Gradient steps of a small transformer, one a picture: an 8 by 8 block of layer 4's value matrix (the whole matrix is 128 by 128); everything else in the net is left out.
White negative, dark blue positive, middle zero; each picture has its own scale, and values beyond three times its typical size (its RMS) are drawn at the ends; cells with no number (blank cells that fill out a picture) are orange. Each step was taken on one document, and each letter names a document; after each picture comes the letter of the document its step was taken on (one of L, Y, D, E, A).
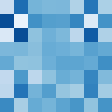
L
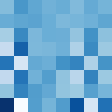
L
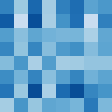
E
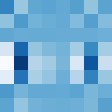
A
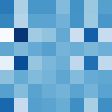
A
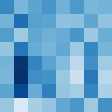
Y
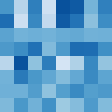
E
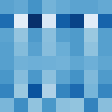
E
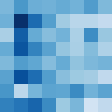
Y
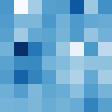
Y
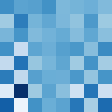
A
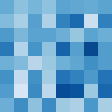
E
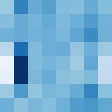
A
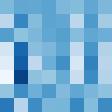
A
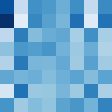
L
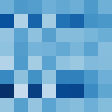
E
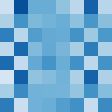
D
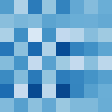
E
